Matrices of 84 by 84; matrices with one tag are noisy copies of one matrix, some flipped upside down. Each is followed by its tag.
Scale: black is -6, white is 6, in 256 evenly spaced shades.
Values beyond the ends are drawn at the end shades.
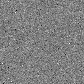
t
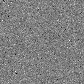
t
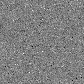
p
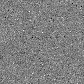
p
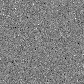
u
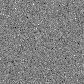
u
